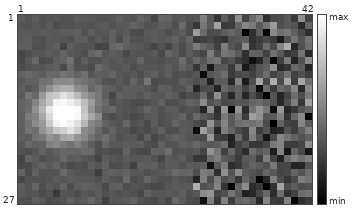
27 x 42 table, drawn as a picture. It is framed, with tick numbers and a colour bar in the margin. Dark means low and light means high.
Bumps: one, in the middle left. Histogram: skewed, a long tail of high values. Seam: vertical, 60% of the way across, the left part calmer. Ninth with the highest average: middle left.
